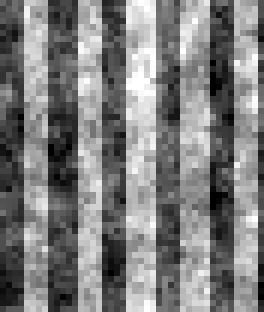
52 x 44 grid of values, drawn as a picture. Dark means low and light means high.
The ninth with the highest average is the top middle. Upright stripes repeat 5 times across the table. The grain runs up and down.
